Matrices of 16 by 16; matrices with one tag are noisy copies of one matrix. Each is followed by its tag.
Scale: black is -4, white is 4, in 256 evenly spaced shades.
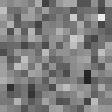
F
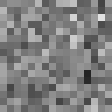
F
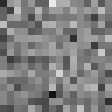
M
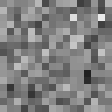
F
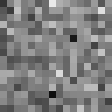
M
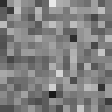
M
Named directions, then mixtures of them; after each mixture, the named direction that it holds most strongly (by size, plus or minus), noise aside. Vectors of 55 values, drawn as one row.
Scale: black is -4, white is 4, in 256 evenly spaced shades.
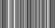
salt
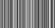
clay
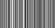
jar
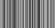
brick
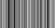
salt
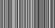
clay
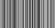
brick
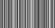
clay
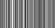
jar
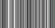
salt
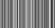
clay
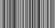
brick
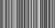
brick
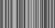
brick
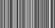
clay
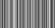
clay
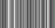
salt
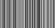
brick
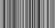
brick
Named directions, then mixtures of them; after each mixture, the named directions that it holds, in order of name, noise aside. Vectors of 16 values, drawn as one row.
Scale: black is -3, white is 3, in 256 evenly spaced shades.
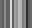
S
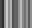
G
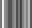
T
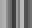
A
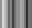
A, S, T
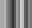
A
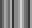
A, G, S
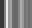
G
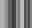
A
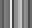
G, S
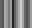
A, G, S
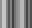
A, S, T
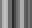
A, G, T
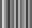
S, T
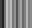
A, G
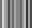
S, T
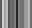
G, T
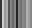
G, T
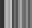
G
